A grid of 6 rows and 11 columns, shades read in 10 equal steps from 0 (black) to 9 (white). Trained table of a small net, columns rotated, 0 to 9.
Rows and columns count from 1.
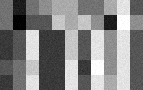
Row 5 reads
3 4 7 2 2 8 2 9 5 8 3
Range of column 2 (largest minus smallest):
4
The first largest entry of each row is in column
10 10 3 3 8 3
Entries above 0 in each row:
11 10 11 11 11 11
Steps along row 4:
up up down same up down up down up down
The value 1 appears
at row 1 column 2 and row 2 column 9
